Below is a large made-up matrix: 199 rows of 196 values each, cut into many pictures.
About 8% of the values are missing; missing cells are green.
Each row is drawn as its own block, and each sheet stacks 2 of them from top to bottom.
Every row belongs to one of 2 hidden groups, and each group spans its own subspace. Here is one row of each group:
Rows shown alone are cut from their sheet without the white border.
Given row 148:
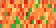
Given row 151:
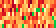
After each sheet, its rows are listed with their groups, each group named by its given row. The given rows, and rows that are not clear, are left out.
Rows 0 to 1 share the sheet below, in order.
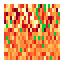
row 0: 148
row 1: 148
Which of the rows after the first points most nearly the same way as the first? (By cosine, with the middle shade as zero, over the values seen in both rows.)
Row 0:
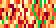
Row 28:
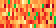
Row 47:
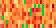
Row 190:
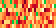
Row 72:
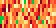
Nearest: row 190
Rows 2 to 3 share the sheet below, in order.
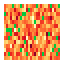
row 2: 148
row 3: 148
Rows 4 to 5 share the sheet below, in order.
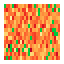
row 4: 148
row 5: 151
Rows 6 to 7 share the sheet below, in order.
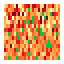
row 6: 151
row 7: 148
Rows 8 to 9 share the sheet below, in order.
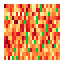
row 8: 151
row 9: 151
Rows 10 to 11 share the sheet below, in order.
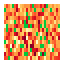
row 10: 151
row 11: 148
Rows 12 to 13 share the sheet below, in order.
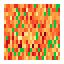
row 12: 148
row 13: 151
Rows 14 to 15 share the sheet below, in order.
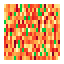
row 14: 151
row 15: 151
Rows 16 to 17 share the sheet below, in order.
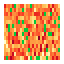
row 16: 148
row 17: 151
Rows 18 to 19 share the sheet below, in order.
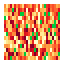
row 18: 151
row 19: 148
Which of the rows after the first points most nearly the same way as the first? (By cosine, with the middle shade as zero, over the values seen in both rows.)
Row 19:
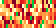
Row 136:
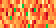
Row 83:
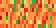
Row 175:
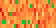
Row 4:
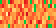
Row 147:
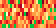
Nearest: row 147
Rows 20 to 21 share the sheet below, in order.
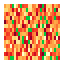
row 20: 148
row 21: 148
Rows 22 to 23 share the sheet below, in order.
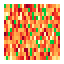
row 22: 151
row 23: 151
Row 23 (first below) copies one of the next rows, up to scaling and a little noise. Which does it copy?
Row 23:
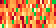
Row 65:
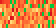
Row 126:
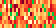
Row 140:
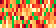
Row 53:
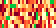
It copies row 140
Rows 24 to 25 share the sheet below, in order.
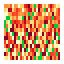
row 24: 151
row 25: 148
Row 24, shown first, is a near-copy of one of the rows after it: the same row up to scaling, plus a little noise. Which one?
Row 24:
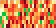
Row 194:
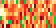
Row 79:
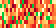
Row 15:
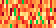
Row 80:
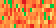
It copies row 194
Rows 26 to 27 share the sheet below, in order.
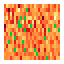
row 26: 151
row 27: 151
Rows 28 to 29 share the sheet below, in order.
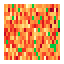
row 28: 151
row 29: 148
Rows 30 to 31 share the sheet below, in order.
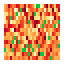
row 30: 148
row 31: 148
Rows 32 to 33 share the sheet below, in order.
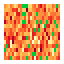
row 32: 148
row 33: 151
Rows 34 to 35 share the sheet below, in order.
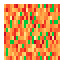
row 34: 148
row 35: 148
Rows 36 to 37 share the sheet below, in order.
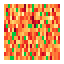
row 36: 148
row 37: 148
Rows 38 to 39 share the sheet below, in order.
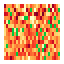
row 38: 148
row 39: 151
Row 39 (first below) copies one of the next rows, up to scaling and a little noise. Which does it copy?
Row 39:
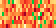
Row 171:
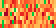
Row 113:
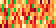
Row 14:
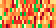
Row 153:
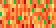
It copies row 14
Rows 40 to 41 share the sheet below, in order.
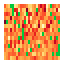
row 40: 148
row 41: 151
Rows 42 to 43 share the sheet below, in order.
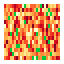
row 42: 151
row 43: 151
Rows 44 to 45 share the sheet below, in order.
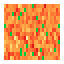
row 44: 151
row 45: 148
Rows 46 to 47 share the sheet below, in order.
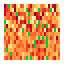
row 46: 148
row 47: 151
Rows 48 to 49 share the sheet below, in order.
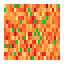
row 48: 148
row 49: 148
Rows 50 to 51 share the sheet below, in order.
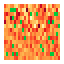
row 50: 148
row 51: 151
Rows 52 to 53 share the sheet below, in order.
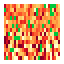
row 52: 148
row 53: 151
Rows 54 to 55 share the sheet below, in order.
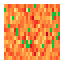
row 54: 148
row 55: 148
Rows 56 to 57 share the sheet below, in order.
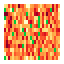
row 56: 151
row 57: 151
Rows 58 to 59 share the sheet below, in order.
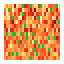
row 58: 151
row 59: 151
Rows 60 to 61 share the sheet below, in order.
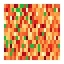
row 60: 148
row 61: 148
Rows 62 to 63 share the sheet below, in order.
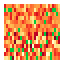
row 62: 148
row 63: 148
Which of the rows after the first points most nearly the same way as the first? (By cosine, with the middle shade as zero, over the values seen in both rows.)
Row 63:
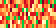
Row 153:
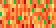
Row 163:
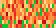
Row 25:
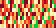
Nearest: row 25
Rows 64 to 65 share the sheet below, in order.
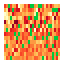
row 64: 151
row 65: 151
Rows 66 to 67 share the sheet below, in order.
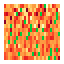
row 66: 148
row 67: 151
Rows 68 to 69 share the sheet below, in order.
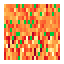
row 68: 148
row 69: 151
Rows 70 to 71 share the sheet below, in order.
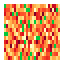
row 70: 148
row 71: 148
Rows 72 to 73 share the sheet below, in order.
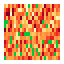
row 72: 151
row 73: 151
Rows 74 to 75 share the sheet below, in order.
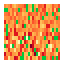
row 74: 148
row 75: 148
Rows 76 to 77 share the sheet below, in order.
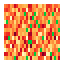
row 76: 148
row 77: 148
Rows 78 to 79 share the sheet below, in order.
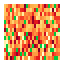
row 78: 148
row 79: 151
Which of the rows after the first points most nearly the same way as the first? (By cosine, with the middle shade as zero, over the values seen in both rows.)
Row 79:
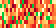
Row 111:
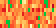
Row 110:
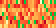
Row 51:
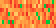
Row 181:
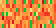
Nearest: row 110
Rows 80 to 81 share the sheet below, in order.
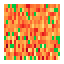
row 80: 151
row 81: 151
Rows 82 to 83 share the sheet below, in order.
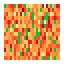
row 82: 151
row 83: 148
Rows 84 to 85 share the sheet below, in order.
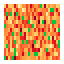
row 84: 151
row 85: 148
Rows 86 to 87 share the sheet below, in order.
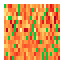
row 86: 151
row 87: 151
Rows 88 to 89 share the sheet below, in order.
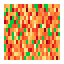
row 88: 148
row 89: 151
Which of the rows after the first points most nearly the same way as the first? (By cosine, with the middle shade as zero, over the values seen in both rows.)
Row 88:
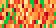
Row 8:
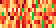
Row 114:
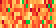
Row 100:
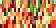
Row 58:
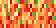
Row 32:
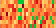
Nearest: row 32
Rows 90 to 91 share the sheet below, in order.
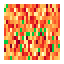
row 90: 148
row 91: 148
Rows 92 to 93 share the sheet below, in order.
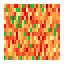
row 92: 148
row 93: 151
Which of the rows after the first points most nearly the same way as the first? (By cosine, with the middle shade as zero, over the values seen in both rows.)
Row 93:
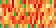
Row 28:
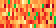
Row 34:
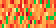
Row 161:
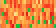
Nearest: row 34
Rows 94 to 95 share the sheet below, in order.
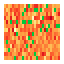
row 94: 148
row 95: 148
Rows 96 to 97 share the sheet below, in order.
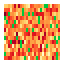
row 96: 151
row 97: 151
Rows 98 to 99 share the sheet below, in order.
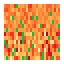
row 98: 148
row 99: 151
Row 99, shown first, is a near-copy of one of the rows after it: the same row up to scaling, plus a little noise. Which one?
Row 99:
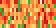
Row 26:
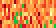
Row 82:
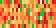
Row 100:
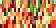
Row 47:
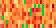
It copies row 82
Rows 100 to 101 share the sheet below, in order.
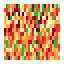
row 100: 151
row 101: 148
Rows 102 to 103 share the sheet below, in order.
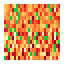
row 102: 148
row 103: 148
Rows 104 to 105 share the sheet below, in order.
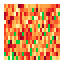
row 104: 151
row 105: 151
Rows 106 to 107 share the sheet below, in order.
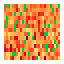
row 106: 151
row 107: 148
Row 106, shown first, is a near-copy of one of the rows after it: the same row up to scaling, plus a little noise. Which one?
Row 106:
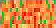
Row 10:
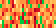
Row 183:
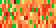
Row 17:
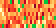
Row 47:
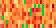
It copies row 10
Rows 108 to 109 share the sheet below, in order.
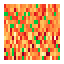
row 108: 148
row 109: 148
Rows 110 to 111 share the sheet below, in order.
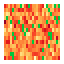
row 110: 151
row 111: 151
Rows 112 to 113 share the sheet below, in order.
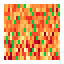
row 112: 151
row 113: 151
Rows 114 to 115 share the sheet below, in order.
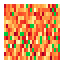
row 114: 148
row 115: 148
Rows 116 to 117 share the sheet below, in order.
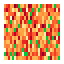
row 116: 148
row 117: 148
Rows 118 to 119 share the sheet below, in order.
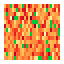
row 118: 148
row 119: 151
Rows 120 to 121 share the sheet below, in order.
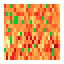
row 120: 148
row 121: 151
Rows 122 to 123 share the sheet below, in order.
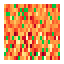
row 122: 148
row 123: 148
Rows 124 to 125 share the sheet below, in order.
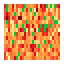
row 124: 151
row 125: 148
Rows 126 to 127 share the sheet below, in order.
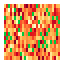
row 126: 151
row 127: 151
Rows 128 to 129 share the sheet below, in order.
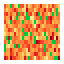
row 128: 148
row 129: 151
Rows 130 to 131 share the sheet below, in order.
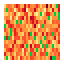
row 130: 148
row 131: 148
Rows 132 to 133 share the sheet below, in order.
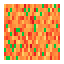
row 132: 148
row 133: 148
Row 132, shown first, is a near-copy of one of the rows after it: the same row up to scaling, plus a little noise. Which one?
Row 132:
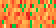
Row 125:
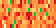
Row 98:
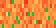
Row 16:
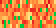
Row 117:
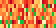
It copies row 125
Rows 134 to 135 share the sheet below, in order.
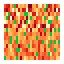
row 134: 148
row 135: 151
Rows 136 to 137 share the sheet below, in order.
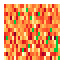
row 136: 148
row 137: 148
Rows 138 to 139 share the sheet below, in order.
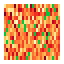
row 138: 151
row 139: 148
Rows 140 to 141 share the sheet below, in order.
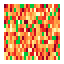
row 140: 151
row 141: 151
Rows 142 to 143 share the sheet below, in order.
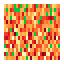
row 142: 148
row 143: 148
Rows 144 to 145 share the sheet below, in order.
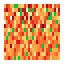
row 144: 148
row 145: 148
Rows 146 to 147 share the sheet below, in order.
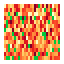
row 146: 148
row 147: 148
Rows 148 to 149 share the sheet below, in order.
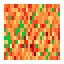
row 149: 148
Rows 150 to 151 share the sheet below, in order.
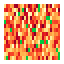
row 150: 148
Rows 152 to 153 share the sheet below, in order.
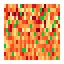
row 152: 151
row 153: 151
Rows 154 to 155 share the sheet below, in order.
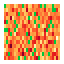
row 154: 148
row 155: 151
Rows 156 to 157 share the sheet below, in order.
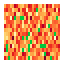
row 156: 148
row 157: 148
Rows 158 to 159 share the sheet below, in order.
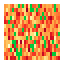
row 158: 148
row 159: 151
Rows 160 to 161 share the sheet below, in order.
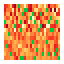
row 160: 148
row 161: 151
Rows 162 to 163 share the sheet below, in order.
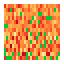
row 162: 151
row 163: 148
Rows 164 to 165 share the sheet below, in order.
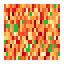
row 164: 151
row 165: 148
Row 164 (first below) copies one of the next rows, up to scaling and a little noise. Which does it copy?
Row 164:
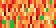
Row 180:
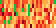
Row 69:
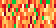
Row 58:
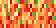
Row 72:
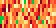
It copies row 69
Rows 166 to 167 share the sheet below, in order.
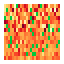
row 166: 148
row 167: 151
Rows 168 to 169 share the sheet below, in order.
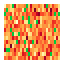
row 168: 151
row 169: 148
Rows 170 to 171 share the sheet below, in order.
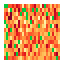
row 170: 151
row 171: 151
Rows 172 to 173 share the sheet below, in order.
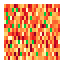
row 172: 148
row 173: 151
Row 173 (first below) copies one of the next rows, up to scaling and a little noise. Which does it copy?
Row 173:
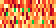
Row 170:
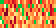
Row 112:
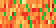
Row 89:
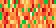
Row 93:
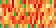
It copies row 170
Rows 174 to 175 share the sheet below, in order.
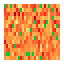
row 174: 151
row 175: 151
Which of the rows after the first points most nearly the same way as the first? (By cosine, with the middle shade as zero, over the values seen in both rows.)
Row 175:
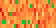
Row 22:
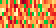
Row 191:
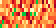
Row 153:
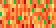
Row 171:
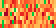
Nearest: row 191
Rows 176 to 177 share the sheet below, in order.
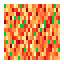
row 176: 148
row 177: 148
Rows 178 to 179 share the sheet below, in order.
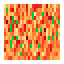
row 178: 148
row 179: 148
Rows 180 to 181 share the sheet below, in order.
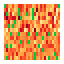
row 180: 151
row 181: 148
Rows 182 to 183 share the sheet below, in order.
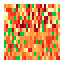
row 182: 151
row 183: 151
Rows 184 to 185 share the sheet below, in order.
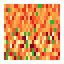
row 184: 148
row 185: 148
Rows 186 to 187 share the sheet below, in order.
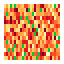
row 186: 148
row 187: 148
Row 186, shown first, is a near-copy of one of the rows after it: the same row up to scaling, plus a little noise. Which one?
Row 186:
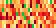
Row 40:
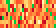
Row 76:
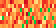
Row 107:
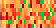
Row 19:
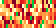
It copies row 107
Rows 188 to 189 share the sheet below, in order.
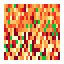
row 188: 148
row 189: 148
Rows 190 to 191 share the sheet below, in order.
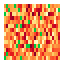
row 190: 151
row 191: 148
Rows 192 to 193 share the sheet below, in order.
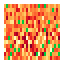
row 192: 151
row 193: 148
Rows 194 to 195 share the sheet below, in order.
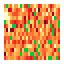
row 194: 151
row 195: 151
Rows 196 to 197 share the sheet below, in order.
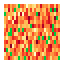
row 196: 151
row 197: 148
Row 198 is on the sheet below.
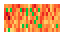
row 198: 151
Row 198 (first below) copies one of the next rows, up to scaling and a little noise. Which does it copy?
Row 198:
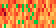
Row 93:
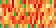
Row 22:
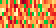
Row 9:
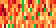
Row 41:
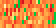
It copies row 9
